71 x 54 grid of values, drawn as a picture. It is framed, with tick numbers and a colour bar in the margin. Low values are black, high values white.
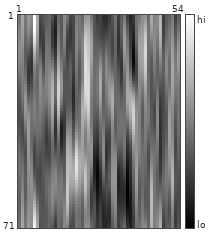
Slope: none. Grain: streaks running down. Mirror symmetry: none.
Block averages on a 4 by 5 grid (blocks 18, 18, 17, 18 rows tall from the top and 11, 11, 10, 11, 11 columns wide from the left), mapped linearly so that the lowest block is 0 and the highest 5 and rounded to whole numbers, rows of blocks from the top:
31323
33542
14222
34003
